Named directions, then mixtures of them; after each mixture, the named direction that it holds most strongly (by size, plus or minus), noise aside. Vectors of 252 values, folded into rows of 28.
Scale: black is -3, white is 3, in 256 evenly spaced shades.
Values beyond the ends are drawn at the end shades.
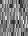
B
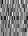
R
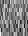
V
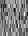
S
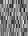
B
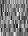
V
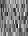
S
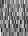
V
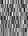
R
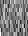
V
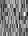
S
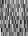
V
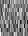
V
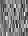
S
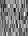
S
